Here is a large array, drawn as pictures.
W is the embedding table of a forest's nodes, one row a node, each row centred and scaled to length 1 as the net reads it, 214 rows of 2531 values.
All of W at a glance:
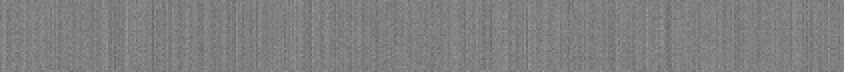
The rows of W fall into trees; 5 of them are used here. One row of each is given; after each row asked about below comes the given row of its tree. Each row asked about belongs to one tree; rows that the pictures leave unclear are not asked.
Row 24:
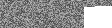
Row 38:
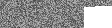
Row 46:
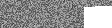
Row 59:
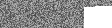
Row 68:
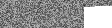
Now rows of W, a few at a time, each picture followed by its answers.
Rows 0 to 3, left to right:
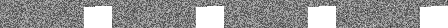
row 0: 38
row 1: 38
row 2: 24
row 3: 68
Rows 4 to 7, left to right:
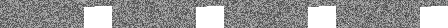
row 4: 46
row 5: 68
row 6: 24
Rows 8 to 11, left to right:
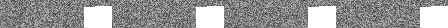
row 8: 38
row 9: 38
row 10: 59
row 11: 68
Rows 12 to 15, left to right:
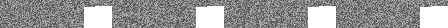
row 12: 59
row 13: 38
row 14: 38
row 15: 46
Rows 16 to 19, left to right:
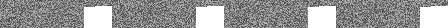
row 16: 38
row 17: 59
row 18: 38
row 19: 46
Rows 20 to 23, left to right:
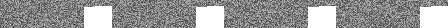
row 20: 46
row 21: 38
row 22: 38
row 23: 24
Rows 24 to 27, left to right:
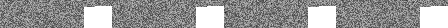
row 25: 59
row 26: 59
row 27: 24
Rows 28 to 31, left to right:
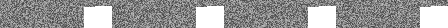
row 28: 38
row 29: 46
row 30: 46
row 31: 24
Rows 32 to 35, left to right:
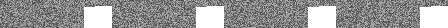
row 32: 59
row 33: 24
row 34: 24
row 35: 38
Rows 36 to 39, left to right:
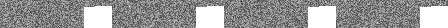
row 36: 24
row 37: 46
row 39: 38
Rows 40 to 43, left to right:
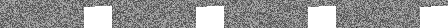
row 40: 68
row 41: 46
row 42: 24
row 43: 59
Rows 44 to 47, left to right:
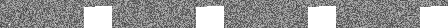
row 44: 59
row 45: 68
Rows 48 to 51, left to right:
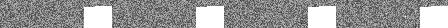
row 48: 59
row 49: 59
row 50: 46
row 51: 68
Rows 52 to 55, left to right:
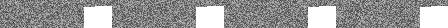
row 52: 46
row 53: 59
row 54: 38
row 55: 38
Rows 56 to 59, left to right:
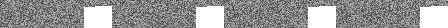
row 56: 59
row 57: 24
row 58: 59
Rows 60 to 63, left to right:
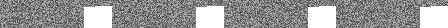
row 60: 38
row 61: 24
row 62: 24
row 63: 46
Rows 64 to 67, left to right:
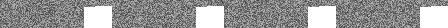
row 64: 59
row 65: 24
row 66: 38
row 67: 46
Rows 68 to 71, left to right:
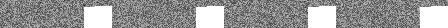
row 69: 24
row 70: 24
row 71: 24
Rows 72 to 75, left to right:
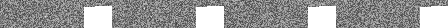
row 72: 46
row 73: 38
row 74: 46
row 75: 38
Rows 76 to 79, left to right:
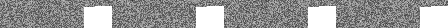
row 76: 24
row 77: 46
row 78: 38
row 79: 59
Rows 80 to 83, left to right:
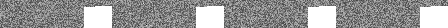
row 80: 38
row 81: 46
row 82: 24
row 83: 24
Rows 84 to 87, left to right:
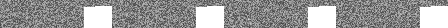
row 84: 38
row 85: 38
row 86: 24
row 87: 24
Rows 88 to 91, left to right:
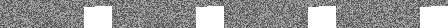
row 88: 24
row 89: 24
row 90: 46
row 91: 68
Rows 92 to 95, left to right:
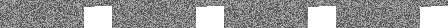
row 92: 68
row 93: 59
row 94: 59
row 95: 59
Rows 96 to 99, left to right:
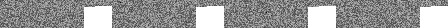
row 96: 59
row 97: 46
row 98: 68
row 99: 24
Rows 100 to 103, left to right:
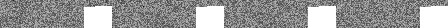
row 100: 38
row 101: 24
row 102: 24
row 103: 68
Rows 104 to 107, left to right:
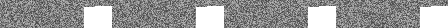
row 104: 24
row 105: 59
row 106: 38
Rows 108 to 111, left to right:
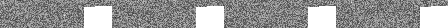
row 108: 46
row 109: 24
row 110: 38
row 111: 46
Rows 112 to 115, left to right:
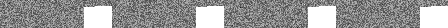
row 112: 24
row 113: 38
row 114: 68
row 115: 46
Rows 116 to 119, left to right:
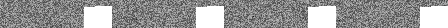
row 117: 38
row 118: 46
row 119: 38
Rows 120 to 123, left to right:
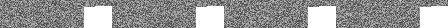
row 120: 24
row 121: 24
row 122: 38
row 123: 38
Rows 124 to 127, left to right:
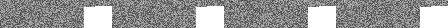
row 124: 38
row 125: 24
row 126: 46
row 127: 59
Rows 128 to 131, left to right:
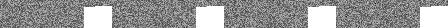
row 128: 38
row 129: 24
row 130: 24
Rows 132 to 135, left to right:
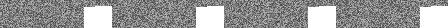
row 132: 24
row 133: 59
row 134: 38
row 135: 24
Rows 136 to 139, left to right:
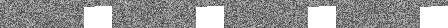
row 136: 24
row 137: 59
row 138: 24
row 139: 46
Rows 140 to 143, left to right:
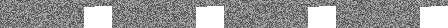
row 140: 46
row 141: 59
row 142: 46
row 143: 46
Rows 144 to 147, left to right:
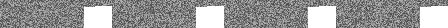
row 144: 38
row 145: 46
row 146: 38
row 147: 38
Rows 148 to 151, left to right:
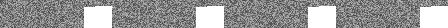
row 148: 59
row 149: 38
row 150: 24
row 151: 24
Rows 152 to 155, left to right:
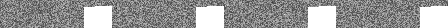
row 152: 46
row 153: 24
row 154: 46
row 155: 24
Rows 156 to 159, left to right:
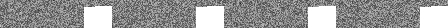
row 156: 46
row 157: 38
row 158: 68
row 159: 38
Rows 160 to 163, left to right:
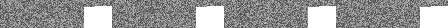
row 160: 46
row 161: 46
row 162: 38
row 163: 59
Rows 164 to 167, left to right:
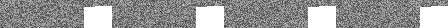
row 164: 68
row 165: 38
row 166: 59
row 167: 38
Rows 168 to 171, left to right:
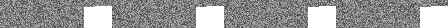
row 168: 68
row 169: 46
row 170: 38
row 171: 46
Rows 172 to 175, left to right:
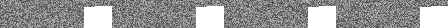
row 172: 46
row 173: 24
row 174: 46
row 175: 38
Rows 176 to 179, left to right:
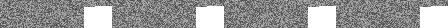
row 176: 24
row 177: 24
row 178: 46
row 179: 24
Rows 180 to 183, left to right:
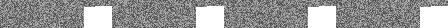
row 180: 38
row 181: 68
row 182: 24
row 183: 59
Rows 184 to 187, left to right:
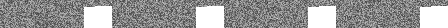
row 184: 24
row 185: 68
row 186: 59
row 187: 38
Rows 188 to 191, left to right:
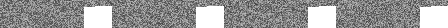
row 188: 24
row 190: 46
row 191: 59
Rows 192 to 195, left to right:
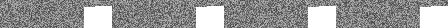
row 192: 59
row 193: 46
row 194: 46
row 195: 24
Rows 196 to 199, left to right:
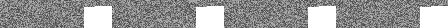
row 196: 24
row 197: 46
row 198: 68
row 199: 38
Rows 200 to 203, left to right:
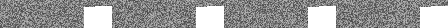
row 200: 38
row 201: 46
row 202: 46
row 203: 46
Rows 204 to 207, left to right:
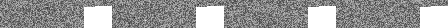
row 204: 59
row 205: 46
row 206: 24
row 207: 46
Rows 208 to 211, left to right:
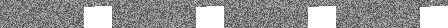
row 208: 46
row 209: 46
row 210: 59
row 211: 68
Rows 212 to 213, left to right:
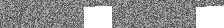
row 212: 38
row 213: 68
